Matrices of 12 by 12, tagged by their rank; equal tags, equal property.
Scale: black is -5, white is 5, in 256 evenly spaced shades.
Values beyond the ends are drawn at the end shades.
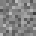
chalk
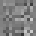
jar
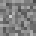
chalk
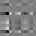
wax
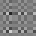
wax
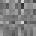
jar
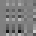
wax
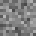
chalk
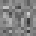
jar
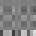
wax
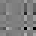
wax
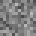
chalk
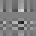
wax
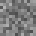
chalk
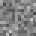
chalk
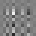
wax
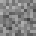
chalk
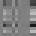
wax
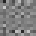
jar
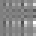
wax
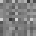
jar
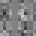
jar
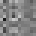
jar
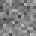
chalk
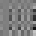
wax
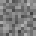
chalk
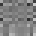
jar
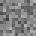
chalk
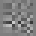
jar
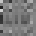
jar
